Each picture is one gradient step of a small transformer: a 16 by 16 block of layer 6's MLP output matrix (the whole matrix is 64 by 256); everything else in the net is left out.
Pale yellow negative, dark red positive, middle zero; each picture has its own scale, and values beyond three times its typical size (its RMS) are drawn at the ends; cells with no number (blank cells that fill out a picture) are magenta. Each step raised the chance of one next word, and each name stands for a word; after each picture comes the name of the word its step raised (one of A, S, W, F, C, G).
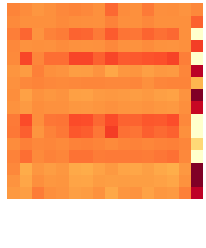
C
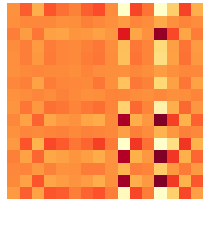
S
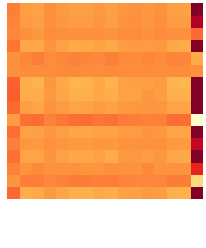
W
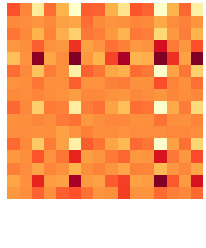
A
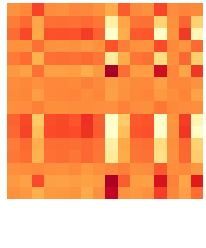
C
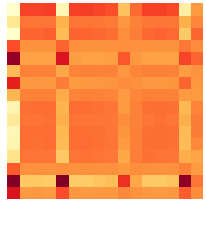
A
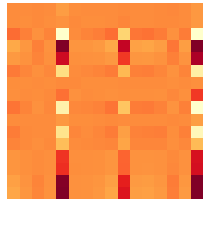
A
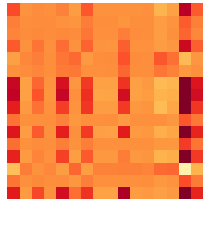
W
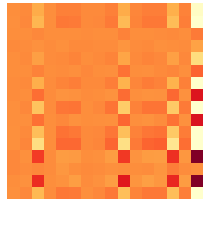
S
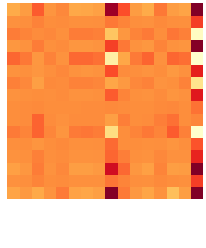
C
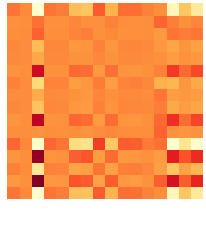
S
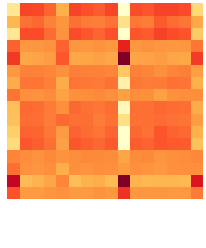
A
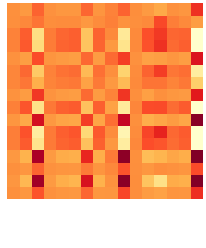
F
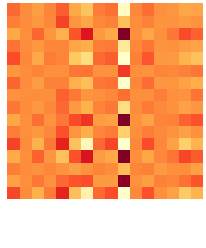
S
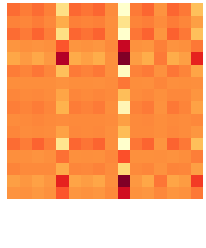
A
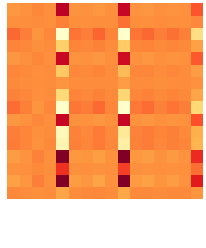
F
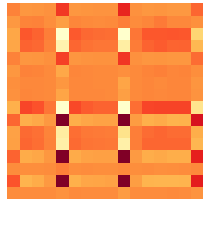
F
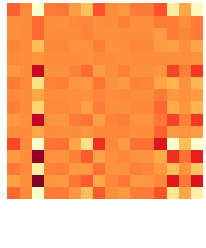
S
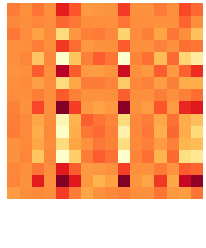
C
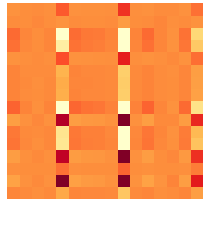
F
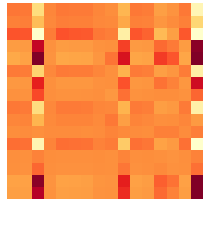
A
